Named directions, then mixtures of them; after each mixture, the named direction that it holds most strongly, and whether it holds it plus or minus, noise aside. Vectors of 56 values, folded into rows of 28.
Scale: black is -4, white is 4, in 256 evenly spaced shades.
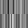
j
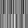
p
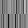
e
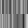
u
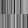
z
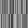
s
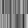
u, plus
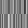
e, minus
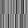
e, plus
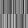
p, plus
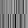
e, plus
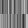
u, plus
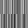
p, minus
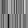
e, plus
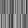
s, plus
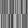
s, plus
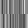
j, minus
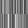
e, minus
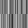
s, plus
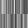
z, minus
